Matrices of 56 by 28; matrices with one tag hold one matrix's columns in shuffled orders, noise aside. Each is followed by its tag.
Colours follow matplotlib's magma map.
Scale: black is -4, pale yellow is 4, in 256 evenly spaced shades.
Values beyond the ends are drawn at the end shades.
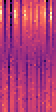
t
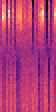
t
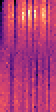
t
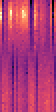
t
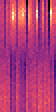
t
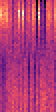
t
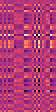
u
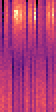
t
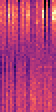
t
